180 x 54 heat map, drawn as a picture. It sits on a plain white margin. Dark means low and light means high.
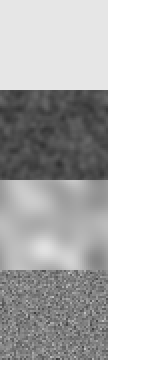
The table splits into 4 rows of 1 panel. Panel 1,1: very high, flat. Panel 2,1: low, blotchy, faint in contrast. Panel 3,1: high, smooth. Panel 4,1: middling, fine-grained.
